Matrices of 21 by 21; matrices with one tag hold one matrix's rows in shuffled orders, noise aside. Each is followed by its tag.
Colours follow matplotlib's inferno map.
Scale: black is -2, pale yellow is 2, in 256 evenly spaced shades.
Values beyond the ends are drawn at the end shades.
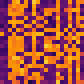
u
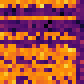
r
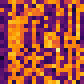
u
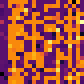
u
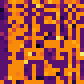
u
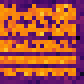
r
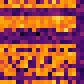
r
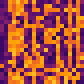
u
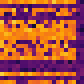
r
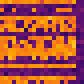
r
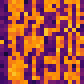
u
